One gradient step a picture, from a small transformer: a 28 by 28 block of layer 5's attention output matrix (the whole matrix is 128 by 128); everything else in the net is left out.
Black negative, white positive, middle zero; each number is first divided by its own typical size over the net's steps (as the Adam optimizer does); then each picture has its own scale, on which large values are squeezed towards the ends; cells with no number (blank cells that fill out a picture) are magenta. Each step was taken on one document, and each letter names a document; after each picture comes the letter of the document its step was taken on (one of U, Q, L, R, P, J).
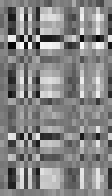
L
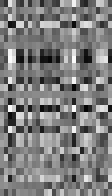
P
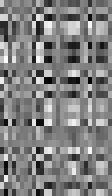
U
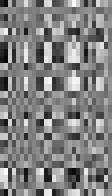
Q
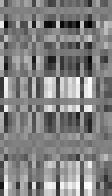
U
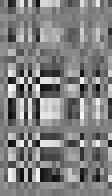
L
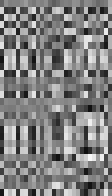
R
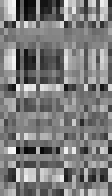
P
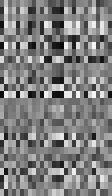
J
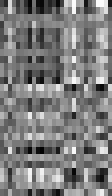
P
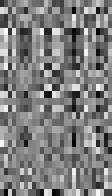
Q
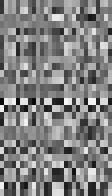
R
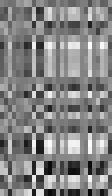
U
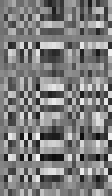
L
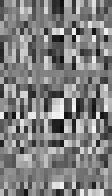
R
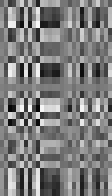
L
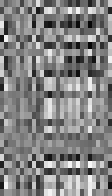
U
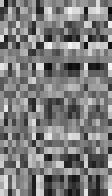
J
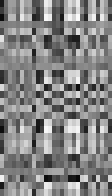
J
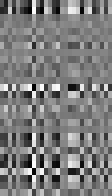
U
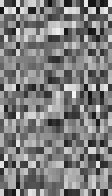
R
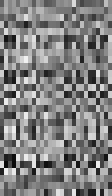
R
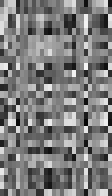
J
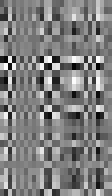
Q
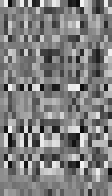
L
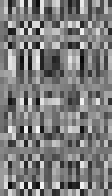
L
